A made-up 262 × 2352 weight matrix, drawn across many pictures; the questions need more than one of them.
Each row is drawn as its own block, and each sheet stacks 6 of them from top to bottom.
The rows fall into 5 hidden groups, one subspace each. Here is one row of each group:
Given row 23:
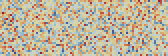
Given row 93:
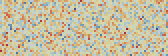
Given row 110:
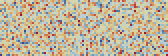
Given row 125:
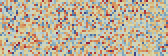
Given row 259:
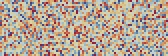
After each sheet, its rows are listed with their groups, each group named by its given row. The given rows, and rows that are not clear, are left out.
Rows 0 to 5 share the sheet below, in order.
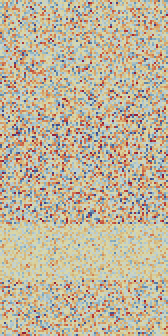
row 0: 125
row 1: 23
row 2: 125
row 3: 110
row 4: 110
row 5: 125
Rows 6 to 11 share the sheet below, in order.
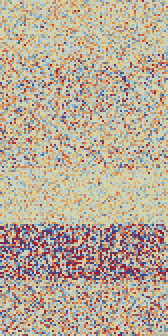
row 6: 23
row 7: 93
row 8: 23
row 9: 259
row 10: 125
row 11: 125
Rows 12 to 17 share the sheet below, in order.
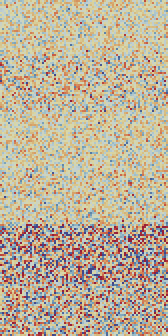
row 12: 259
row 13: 259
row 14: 93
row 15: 110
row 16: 110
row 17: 259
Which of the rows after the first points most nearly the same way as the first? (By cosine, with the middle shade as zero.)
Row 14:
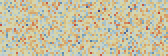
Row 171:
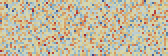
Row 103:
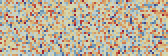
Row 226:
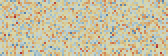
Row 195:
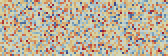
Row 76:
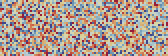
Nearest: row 103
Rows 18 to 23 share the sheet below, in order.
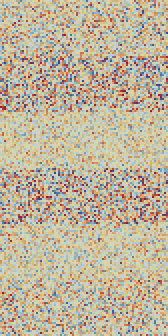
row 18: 125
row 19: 93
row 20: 110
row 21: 125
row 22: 259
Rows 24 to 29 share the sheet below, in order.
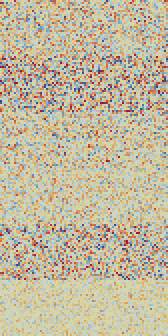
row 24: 125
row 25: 259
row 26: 125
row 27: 23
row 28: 125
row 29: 110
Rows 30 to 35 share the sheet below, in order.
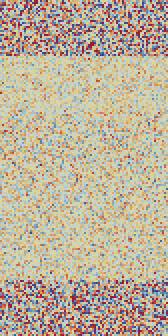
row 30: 110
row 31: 125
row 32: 23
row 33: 259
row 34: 110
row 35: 93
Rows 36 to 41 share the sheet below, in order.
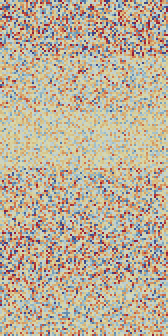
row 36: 93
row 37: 125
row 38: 93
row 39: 23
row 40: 23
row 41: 259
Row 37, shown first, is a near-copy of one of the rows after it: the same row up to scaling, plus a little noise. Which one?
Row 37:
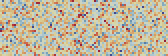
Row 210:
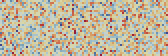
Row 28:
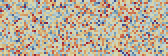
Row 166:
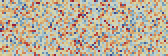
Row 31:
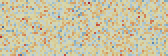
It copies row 166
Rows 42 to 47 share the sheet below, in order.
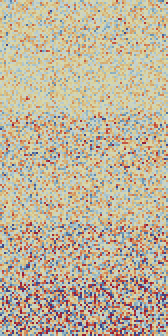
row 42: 93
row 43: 110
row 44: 125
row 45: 93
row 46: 110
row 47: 125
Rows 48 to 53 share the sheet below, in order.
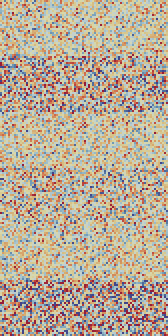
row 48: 93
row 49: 259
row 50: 125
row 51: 125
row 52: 125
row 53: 110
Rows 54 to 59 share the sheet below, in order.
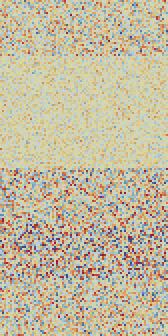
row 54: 110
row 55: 23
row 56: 93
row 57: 23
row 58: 110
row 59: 93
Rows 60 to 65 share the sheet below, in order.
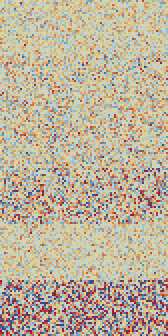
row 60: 23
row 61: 125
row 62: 110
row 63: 125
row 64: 110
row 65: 23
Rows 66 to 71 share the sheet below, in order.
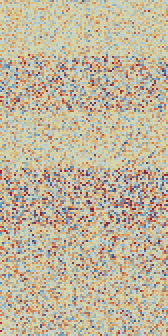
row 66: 259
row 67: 125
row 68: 125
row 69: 93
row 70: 125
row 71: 93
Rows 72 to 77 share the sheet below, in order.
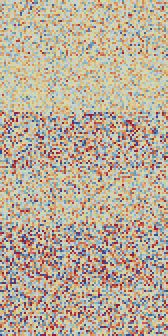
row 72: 110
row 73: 110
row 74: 125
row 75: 110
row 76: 93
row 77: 259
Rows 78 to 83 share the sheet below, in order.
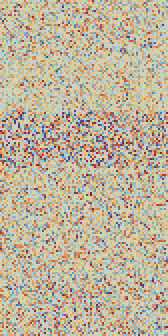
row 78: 23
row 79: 93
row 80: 23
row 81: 93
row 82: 259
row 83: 125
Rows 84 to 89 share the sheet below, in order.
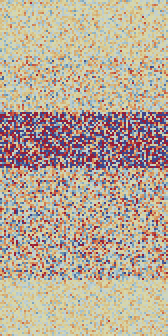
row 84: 93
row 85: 110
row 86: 110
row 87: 125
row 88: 93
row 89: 110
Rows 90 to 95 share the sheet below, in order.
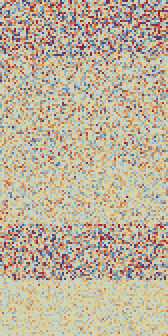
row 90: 93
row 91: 259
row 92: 125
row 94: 23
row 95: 93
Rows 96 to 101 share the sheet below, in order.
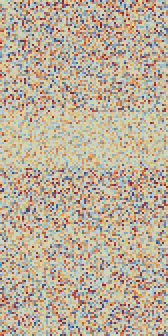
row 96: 23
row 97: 23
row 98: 110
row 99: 110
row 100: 110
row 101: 23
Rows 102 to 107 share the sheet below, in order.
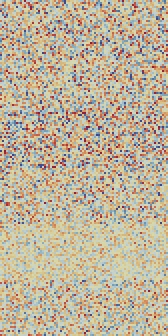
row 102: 110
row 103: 93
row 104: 259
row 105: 125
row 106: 125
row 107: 259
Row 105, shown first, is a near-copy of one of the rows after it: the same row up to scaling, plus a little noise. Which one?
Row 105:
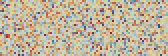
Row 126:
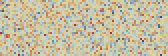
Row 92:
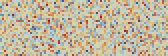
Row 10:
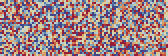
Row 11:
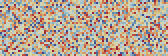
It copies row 126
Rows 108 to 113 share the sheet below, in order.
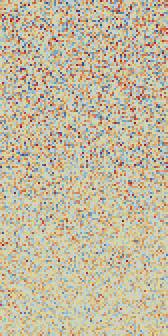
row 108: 23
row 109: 110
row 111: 110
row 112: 23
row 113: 259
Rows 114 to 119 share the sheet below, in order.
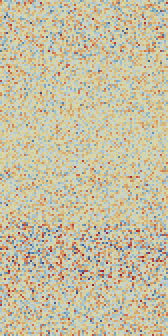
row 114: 93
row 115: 259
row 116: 93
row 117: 125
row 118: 93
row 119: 259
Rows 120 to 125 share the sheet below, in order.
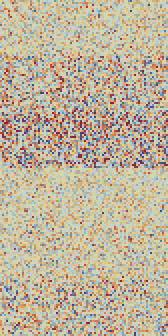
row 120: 259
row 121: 93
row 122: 125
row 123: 93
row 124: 110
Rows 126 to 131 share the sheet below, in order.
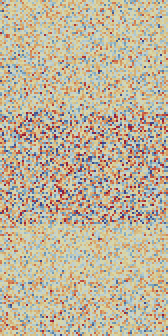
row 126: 125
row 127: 259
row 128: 110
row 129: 93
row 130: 259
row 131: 93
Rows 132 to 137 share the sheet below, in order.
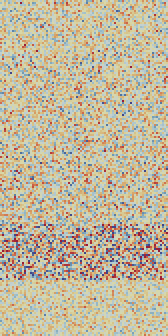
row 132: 23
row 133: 259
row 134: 93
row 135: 23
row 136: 125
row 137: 125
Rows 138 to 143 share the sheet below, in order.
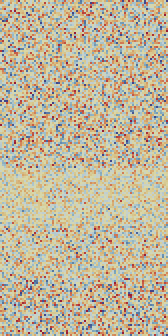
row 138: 23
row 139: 93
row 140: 93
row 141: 110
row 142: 125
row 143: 110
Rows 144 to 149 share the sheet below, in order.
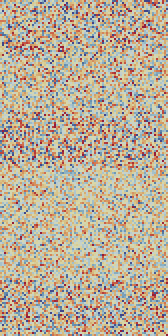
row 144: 125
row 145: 110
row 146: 23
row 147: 23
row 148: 110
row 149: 93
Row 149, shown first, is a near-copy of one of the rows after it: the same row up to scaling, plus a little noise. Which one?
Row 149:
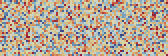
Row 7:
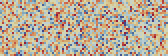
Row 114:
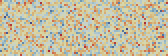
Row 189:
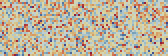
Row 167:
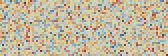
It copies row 167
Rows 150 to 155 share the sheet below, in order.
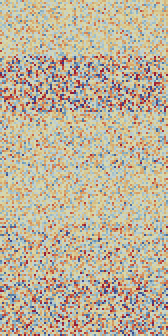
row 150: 93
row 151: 23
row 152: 110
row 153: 259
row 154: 259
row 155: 125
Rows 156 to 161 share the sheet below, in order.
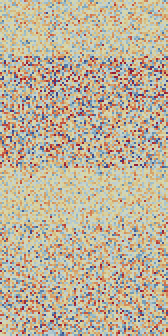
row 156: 110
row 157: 110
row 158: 93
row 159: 110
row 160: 110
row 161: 93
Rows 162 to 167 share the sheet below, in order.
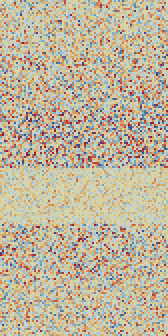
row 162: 110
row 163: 110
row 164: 110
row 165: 259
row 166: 125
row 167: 93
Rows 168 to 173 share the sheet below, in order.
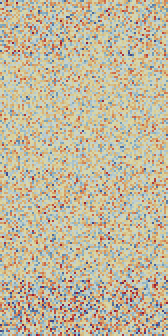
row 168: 23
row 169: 110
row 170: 93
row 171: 259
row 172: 23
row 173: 93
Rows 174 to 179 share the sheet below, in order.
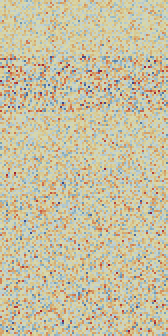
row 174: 110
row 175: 259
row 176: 93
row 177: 125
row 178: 110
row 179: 23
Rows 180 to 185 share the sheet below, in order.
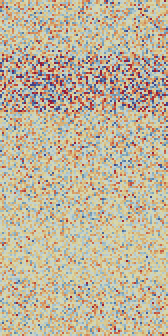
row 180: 125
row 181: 125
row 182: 125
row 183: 110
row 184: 23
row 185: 23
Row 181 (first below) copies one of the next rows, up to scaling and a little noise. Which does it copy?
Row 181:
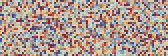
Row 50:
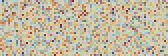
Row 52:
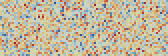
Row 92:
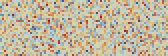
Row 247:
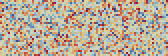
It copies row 92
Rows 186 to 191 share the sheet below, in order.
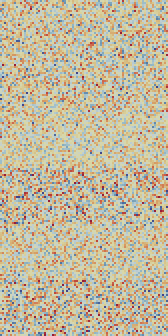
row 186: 110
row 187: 23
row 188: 259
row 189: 93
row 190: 259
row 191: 259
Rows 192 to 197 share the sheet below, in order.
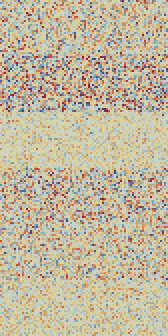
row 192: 23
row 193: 259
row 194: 125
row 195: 110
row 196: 110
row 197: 125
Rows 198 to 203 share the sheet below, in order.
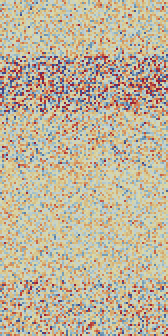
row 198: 110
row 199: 125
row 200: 125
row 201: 93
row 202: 23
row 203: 110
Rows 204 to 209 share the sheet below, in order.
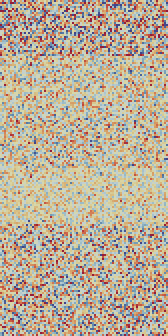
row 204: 259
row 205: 110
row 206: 125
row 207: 110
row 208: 110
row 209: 23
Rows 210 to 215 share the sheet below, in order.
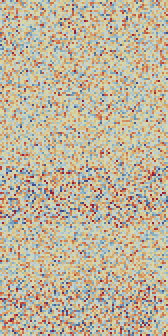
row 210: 125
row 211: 93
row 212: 110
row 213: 23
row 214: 93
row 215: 23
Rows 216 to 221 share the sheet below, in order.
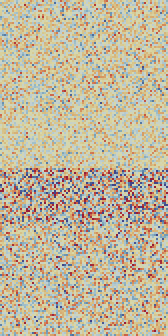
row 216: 125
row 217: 125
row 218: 93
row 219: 110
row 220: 93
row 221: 125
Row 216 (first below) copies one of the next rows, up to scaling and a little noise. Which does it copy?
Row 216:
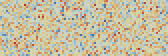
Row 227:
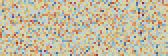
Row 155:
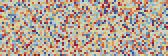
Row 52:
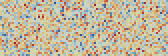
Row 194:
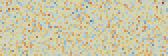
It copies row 52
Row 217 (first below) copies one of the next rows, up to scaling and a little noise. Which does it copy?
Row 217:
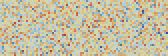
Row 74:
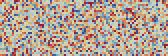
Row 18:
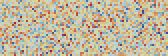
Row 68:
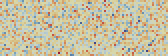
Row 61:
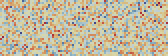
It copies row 18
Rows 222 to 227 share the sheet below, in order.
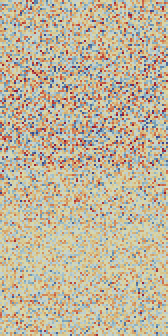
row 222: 110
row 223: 23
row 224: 93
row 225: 259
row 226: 125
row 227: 125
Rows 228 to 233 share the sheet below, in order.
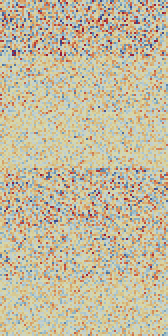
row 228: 23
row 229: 23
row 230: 93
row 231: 125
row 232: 125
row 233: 23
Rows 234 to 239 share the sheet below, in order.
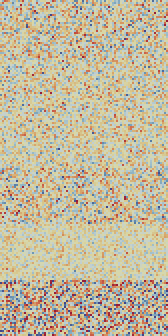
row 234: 259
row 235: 259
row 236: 110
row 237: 125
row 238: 93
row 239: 259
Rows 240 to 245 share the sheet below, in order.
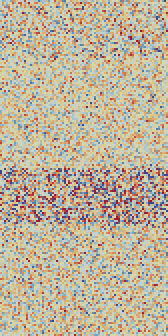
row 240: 110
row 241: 125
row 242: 23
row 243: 93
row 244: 125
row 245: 93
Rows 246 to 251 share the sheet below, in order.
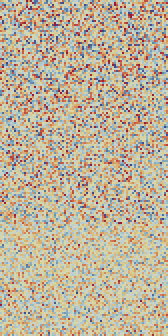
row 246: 110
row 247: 125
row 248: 125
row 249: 125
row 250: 110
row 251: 259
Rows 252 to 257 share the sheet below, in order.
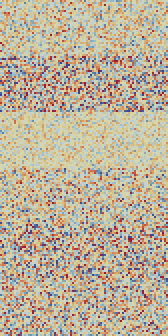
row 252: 93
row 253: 259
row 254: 23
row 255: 110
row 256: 110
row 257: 125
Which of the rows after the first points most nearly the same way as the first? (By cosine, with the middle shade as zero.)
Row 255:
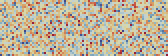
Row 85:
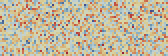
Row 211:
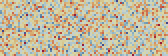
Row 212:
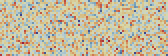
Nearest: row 85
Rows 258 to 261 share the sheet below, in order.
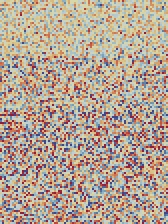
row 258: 110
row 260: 259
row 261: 125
